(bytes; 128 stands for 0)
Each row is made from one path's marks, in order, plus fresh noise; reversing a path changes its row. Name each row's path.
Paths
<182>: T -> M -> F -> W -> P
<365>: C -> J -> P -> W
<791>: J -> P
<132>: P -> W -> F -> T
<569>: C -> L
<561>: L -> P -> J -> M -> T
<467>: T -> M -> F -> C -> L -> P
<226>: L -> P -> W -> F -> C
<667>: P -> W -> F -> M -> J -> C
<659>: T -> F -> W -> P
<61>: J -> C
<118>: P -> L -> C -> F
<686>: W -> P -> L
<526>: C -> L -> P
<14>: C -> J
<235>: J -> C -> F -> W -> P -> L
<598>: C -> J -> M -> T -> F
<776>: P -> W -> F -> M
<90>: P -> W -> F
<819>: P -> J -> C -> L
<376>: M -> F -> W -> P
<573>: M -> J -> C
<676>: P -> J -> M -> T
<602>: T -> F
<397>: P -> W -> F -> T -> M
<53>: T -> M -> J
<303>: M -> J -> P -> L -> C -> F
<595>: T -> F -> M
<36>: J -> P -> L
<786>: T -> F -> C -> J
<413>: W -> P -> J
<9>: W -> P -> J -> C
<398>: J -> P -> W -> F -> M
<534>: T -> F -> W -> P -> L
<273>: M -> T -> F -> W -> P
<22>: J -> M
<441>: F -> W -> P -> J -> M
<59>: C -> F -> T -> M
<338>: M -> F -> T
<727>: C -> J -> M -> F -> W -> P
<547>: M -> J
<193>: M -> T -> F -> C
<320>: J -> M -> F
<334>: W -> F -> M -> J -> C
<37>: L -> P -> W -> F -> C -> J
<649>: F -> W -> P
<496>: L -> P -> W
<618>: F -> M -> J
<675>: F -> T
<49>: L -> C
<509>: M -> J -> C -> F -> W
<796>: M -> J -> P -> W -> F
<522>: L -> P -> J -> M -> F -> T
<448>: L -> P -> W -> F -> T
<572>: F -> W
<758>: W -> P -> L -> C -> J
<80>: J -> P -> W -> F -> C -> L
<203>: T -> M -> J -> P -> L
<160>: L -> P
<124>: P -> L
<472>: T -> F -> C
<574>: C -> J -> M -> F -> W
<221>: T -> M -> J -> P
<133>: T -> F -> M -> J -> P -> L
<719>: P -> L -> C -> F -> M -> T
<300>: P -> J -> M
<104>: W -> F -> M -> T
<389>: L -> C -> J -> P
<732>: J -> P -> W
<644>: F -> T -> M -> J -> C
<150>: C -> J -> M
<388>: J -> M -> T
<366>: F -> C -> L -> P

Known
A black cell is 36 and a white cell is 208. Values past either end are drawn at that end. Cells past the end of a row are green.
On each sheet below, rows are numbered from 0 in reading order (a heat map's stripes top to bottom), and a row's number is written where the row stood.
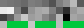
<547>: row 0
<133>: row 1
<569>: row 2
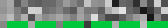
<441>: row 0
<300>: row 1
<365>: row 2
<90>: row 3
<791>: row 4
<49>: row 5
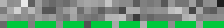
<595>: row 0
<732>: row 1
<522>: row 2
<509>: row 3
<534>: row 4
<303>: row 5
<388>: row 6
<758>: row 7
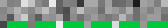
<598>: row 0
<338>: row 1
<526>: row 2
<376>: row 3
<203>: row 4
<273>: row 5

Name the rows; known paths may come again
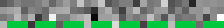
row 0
<561>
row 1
<14>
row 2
<398>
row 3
<569>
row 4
<526>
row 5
<132>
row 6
<389>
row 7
<150>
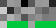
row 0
<686>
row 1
<758>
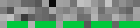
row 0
<534>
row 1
<819>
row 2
<273>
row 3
<776>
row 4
<365>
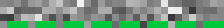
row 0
<573>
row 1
<659>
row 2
<338>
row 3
<467>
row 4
<226>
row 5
<598>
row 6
<547>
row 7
<37>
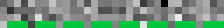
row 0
<496>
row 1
<90>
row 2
<796>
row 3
<732>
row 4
<448>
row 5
<36>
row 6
<649>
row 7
<441>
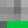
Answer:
<727>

